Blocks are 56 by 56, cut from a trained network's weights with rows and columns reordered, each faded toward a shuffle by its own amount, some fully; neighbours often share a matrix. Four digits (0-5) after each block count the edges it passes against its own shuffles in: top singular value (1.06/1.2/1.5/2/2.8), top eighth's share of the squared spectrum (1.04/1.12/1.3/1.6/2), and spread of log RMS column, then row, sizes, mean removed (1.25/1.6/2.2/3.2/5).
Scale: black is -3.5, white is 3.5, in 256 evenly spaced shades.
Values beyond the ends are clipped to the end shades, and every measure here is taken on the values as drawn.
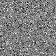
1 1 0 0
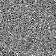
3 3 1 1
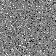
0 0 0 0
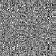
3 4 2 2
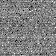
2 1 0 0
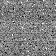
2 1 0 0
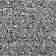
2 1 0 0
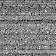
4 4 1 1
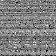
4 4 2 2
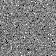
0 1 0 0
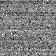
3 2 0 1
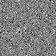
0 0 0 0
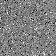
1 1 0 0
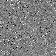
0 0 0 0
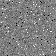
0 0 0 0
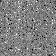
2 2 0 1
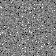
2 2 1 1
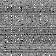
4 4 2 1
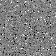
2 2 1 1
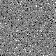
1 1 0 0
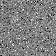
0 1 0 0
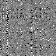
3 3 2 1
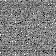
2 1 0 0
